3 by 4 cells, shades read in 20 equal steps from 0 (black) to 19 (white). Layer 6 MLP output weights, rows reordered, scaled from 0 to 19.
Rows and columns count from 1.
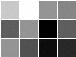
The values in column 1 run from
7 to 15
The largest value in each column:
15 19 11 10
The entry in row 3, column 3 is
1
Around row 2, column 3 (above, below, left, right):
11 1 11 7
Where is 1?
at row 3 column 3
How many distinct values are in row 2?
3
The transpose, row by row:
15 7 11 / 19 11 6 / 11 0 1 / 10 7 3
